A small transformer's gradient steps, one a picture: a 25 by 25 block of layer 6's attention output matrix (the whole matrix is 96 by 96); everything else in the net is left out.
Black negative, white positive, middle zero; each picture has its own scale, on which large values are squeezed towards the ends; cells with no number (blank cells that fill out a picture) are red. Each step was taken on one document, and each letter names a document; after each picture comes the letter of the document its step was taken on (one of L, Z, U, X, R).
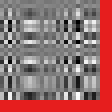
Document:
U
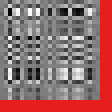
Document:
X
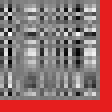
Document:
X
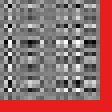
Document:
U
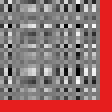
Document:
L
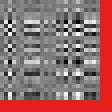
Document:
U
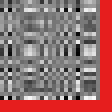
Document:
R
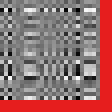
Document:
R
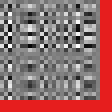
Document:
X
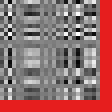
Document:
U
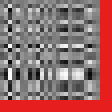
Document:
X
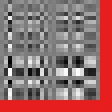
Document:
U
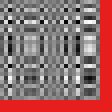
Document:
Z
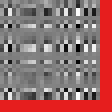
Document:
L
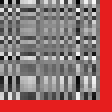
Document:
R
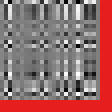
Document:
L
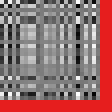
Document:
L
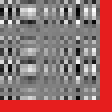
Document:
R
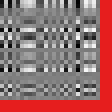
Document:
R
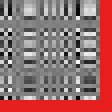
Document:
Z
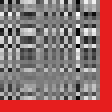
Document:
R
